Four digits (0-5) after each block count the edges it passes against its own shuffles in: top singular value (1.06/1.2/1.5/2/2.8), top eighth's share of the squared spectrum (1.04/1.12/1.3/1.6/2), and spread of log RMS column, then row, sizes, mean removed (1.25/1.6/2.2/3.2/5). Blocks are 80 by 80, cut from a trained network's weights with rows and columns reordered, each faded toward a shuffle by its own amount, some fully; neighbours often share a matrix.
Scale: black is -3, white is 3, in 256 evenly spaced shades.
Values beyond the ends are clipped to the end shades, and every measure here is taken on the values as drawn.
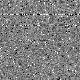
3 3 0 2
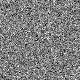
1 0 0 0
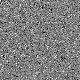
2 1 0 0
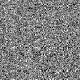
4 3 1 2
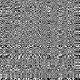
4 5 3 4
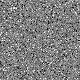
0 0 0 0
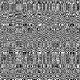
5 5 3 3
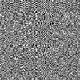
4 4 2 2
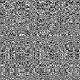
4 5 3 3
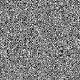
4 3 2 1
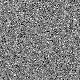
0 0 0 0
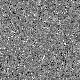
0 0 0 0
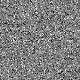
3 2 1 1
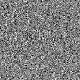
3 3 1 1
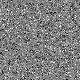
1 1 0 0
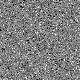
0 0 0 0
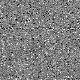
2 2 1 1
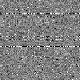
4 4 0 3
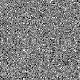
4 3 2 2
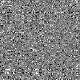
3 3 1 2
